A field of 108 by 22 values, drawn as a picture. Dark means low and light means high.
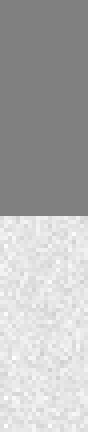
It is made of 2 by 1 panels. Panel 1,1: middling, flat. Panel 2,1: very high, fine-grained, faint in contrast.
